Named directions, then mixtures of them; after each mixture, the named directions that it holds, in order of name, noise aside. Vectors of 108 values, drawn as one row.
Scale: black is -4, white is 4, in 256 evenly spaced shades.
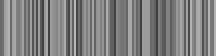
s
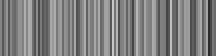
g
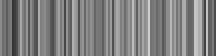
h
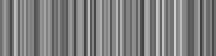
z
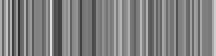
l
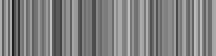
h, l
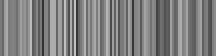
g, s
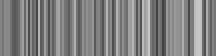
h, s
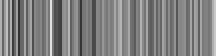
l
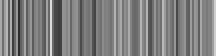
l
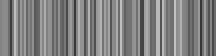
z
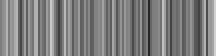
h, l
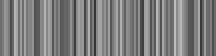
z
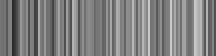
h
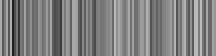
h, l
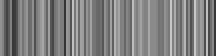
h, s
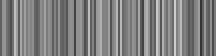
z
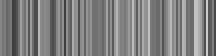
h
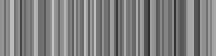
h, z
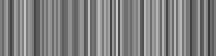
g, z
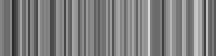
h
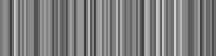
z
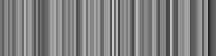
g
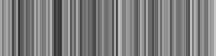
g, l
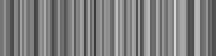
h, z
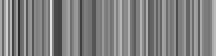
l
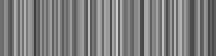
g, z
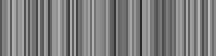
l, s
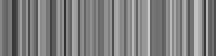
h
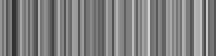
h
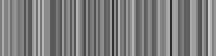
g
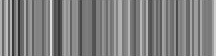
l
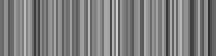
g, z
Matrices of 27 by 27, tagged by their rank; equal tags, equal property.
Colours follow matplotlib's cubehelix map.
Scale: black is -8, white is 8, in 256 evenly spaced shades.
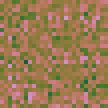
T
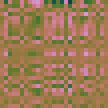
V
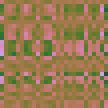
V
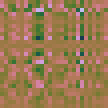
V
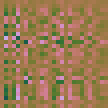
V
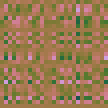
V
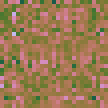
T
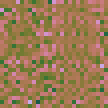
T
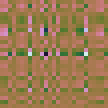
V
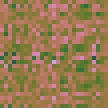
T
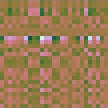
V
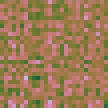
T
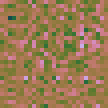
T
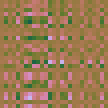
V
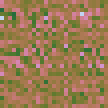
T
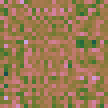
T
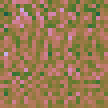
T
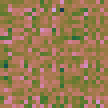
T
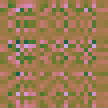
V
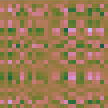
V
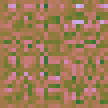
T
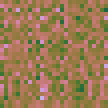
T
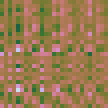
V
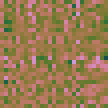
T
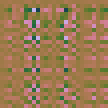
V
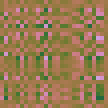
V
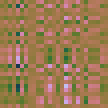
V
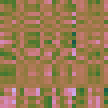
V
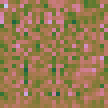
T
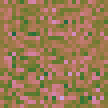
T
